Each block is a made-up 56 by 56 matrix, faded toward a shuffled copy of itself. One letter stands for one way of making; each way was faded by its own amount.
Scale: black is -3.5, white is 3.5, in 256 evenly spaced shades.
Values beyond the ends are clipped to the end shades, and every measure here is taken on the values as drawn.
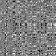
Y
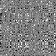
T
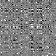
T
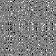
T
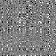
T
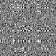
Y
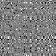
T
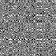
Y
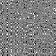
T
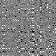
T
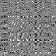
T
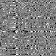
Y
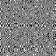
T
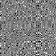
T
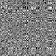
Y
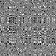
T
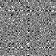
Y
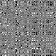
T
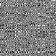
Y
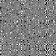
T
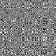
T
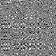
Y
